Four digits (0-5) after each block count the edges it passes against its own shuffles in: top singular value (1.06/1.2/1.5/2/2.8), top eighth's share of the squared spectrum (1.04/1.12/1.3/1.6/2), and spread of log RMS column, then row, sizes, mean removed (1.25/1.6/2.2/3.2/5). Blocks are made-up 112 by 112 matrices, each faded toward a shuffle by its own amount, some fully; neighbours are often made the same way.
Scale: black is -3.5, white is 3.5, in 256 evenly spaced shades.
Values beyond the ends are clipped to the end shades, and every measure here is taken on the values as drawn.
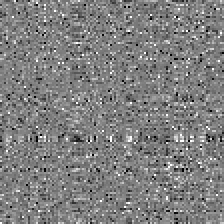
5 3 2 2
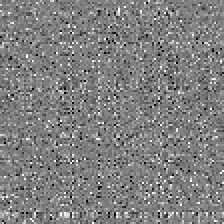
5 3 2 2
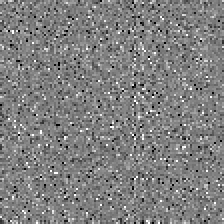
4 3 2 1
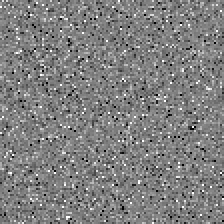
2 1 0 0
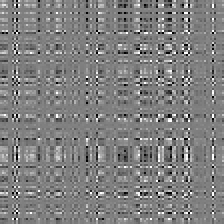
5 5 5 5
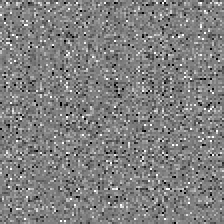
4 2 2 2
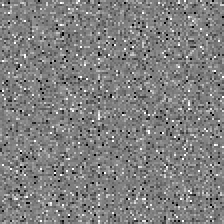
4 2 2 1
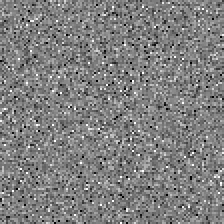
0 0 0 0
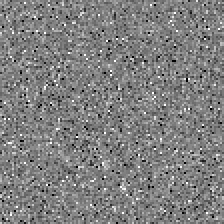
0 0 0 0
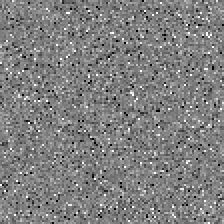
0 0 0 0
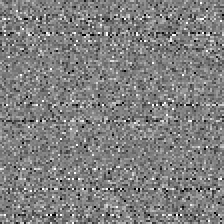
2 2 0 3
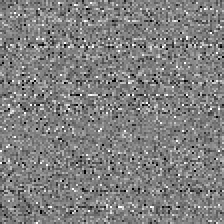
1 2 0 3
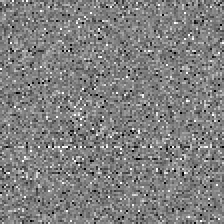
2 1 0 2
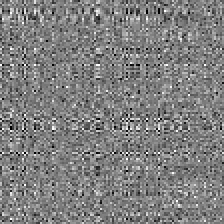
5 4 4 3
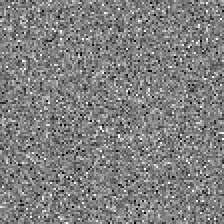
2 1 0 0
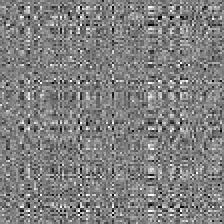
5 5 4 4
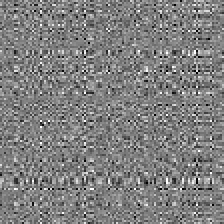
5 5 4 4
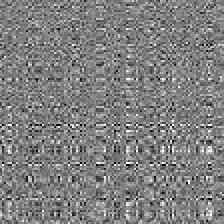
5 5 4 4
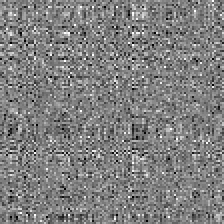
5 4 3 3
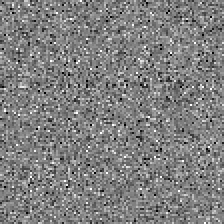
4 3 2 1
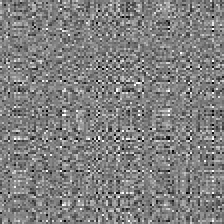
5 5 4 4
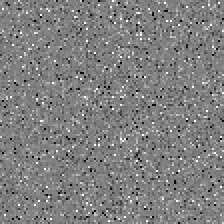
2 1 0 0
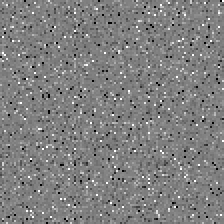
2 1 0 0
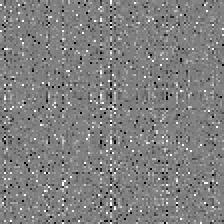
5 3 2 1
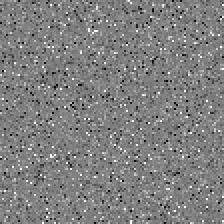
0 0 0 0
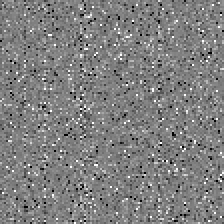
3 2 2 0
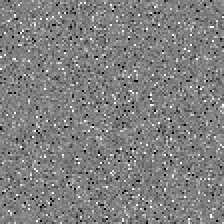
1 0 0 0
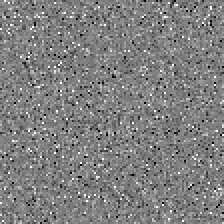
0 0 0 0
